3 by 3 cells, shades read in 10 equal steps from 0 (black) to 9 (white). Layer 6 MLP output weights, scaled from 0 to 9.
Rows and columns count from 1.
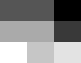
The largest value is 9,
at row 3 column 1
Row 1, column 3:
0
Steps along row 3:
down up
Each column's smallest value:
3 3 0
